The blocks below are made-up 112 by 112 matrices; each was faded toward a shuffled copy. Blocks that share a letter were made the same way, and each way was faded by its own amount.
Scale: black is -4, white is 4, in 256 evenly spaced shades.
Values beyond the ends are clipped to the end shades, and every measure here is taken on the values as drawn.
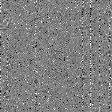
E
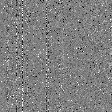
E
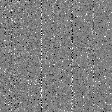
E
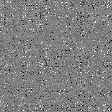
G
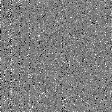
E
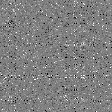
G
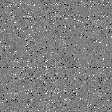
G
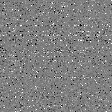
G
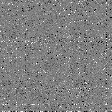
G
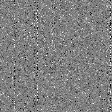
E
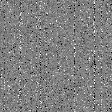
E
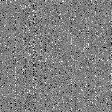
E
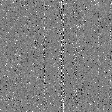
E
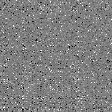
G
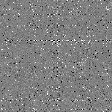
G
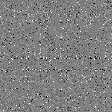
G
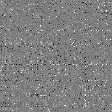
G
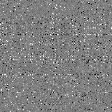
G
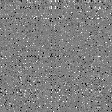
G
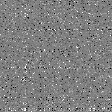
G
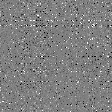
G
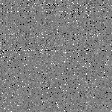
G
